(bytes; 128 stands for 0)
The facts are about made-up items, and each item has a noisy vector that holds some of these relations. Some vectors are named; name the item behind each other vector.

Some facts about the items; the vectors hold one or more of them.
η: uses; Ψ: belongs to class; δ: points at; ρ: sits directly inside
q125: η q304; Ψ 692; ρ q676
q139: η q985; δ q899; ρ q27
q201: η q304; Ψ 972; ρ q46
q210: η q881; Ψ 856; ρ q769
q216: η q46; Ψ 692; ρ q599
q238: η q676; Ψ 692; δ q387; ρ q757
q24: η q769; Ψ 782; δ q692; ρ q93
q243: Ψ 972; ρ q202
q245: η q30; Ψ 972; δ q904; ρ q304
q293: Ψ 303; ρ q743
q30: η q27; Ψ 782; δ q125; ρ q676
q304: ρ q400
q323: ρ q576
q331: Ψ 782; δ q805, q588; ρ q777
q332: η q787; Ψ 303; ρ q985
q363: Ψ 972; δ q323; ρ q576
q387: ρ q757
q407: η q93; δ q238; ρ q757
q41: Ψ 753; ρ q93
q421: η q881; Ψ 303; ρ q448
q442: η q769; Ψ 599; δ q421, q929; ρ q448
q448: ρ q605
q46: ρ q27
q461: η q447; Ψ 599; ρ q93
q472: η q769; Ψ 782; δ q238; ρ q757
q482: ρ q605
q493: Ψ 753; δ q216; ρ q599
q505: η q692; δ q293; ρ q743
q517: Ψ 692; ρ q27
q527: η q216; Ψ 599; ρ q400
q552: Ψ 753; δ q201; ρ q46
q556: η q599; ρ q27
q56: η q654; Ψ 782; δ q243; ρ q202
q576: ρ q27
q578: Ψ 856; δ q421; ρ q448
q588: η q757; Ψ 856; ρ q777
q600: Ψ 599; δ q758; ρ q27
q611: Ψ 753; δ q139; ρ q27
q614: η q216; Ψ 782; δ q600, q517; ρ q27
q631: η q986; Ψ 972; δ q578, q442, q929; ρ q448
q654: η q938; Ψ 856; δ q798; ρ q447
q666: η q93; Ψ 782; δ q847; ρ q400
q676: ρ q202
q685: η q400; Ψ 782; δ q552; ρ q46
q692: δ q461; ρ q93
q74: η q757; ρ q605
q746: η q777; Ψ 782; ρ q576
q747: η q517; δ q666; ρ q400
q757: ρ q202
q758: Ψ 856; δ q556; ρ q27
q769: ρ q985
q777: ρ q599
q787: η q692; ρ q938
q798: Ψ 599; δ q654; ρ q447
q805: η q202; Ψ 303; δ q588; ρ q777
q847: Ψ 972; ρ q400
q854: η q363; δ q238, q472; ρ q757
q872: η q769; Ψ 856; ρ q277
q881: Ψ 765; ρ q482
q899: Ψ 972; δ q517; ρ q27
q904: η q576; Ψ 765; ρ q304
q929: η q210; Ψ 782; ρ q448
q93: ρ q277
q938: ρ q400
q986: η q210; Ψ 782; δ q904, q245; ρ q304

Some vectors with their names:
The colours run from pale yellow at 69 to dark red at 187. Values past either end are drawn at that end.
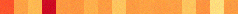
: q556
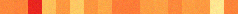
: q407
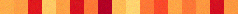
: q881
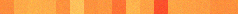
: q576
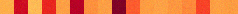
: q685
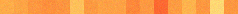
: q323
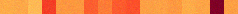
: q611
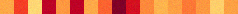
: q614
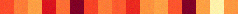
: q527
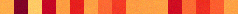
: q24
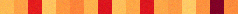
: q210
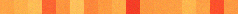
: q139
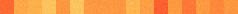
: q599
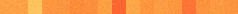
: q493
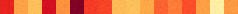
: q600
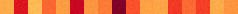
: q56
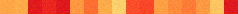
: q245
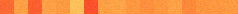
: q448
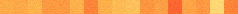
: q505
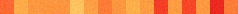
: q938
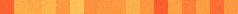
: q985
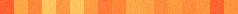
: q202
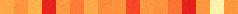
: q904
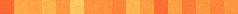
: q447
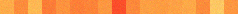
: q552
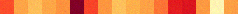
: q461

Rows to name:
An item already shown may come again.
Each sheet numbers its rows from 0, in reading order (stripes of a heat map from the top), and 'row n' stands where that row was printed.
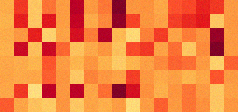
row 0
q331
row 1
q666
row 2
q881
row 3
q872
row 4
q787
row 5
q139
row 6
q614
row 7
q93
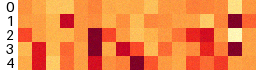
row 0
q41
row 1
q758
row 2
q461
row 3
q986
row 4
q56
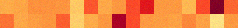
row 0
q578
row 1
q46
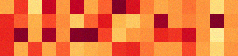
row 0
q614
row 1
q769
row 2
q442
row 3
q216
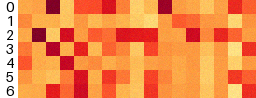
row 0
q631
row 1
q692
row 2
q472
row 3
q243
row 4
q556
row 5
q899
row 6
q201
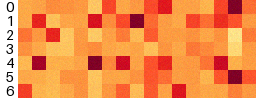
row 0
q578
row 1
q30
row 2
q387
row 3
q41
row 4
q929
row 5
q654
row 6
q517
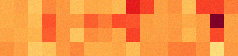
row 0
q588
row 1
q611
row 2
q139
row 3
q41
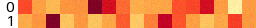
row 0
q798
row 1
q421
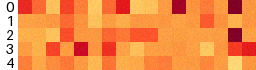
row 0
q769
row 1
q747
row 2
q611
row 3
q363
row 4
q74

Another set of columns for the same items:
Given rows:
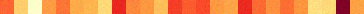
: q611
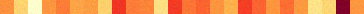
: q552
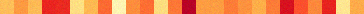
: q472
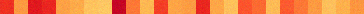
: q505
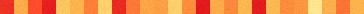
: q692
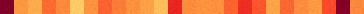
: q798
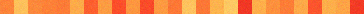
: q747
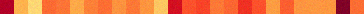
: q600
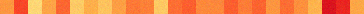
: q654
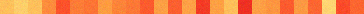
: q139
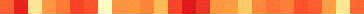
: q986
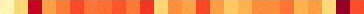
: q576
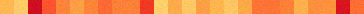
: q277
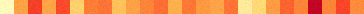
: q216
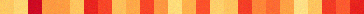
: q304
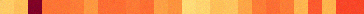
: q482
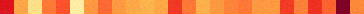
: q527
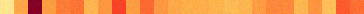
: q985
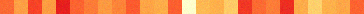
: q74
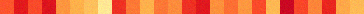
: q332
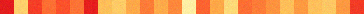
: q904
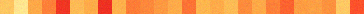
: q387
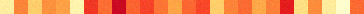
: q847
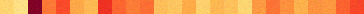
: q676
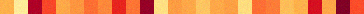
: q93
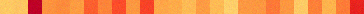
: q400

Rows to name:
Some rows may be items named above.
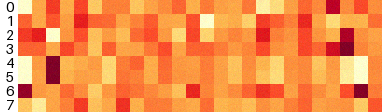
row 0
q216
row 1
q74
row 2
q588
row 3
q805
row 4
q769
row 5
q769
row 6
q798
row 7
q387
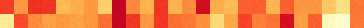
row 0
q787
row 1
q631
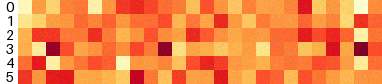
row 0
q243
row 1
q323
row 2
q421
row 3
q93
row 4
q986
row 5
q505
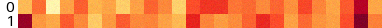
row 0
q758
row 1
q798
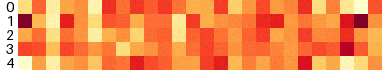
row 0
q245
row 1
q461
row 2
q872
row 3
q331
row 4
q363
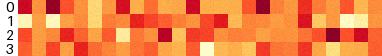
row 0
q442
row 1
q899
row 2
q666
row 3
q74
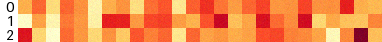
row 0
q872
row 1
q201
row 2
q41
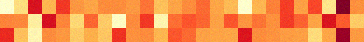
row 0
q46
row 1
q24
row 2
q493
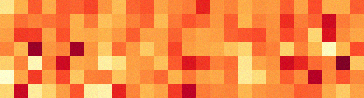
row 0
q517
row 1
q293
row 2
q578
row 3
q881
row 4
q614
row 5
q216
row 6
q210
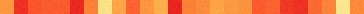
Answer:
q929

